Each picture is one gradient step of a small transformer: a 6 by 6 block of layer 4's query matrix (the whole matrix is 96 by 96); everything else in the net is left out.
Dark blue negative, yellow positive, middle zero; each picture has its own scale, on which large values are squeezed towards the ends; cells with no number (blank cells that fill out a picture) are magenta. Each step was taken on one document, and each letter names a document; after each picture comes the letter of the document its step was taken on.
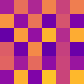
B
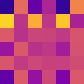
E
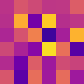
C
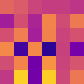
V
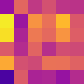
E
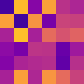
E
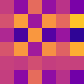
B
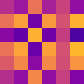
B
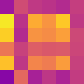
E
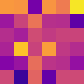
V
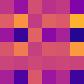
B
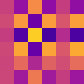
B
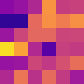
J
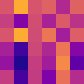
C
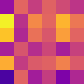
E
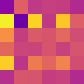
E
